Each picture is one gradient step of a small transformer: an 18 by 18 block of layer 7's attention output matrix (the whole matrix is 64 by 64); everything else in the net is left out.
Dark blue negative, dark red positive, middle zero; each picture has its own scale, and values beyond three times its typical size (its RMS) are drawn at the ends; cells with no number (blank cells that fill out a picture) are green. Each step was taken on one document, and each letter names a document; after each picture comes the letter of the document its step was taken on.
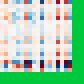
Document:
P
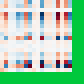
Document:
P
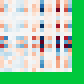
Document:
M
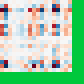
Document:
M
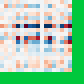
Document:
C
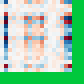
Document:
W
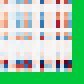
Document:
P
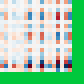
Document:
P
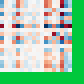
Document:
C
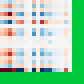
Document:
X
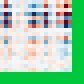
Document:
W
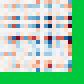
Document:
C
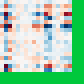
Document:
W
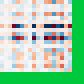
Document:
C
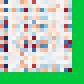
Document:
M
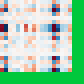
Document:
M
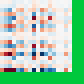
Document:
X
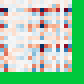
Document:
M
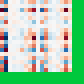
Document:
M
